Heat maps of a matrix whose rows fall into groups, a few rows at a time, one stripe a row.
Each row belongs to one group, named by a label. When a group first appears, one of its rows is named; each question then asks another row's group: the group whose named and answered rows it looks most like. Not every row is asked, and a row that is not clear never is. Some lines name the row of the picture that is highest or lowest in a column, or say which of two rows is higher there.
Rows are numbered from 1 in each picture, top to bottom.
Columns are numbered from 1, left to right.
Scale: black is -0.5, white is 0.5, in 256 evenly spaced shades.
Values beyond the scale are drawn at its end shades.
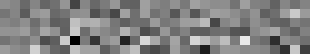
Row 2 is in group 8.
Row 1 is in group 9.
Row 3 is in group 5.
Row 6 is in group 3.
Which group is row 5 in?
9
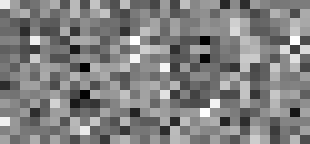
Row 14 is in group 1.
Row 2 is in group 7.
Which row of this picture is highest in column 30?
5
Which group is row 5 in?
3
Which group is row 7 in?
3
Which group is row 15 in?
5
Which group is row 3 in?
9
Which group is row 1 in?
1
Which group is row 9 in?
7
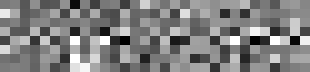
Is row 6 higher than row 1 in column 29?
No
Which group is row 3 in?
8
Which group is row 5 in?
7
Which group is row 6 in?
1
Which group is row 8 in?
5
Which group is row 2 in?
1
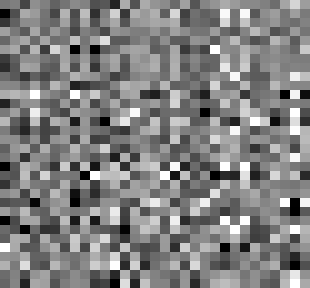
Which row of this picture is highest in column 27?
14
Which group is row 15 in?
9
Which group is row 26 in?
9
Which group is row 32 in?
8
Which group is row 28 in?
1
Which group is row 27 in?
7
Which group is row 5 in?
7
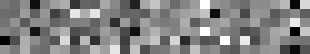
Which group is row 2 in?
5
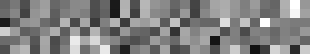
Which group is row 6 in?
7
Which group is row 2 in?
8
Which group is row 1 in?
8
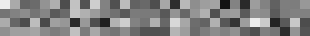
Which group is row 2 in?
5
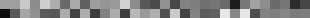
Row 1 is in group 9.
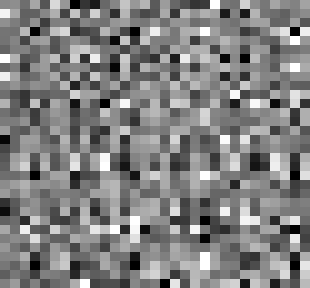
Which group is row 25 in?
3
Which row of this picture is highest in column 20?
26
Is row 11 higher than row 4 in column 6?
No
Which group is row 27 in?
3
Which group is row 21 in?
9
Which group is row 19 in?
7
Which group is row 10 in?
9
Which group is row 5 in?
8
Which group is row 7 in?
1
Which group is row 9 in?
1
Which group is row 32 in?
5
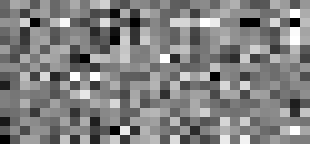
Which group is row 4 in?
8
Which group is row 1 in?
7
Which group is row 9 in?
5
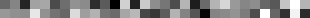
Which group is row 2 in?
3
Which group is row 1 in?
8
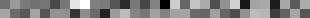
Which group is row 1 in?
5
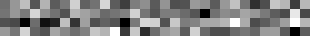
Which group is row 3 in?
9
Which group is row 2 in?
3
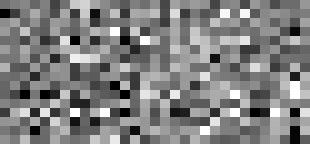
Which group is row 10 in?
8
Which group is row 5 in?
9
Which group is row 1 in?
5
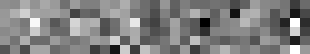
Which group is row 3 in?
3
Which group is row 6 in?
8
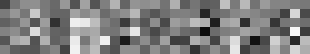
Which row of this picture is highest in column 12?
1
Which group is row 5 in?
7
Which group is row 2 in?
3
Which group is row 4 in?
3
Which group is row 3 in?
5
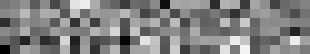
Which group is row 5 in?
9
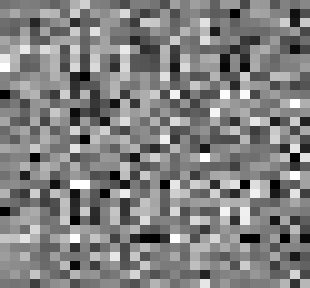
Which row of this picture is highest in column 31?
18
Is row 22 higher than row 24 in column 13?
Yes
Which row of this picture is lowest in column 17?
21
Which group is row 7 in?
1
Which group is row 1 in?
5
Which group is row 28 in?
9
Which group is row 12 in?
8
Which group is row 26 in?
3
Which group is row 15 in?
7
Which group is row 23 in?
9
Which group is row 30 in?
9
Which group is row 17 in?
3
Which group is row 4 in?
5
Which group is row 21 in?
5
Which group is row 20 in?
8
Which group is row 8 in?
1
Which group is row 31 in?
3
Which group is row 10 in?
9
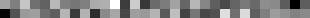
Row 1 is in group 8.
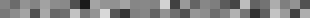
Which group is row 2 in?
7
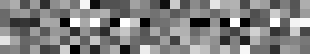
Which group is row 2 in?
7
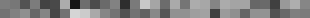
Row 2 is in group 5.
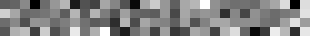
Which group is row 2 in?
1
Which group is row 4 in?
7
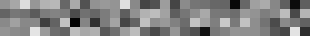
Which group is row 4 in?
3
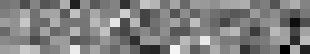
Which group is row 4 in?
7
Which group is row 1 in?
9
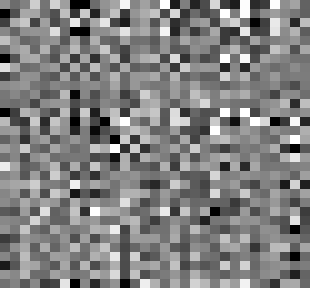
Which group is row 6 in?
7
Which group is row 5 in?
1
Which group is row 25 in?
3
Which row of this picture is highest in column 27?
14
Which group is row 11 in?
9
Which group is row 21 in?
3
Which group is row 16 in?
8
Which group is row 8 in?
1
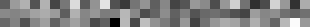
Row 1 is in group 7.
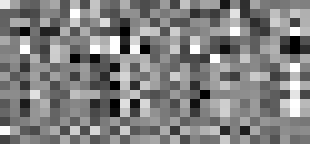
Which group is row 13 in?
8
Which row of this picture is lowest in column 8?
7
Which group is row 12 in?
8
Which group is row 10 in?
8
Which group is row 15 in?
1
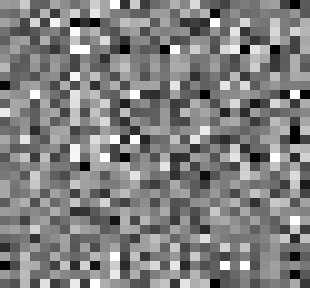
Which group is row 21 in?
3
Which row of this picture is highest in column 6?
3
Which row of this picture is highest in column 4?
11
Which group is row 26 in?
3
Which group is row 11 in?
3
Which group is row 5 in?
7
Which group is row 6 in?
5
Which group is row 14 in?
7
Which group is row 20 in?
3
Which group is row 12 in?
7
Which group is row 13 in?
1
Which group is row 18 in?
7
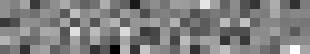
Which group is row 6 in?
8
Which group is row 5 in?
1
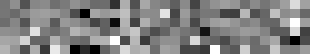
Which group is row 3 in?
8
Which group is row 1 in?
8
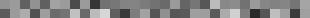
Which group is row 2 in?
7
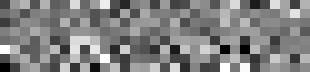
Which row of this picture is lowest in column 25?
6
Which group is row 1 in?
7
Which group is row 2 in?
8
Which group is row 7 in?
7
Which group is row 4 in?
3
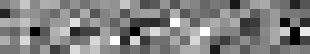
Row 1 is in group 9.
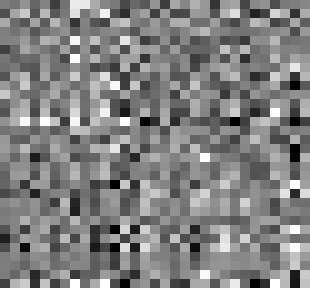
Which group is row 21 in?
8
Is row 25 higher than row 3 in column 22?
No
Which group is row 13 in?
7
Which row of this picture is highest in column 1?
11
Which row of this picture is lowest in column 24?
14
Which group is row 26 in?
8
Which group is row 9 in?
7
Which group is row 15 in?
5
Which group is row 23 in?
9
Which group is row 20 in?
7
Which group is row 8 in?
8
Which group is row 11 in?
1
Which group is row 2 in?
7
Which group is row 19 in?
7
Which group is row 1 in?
5
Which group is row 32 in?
7
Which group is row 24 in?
9
